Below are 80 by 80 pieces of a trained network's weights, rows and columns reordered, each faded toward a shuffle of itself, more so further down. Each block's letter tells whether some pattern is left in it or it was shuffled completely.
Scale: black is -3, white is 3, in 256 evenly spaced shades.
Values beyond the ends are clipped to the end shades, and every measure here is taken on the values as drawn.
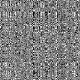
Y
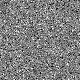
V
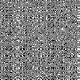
Y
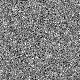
V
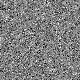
V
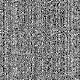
Y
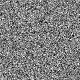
V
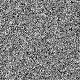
V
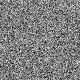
V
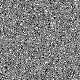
V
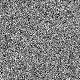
V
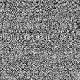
Y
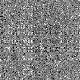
Y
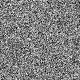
V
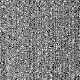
Y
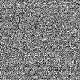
Y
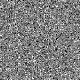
Y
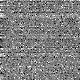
Y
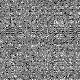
Y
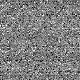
Y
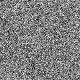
V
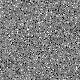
V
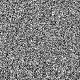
Y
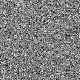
Y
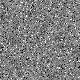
V
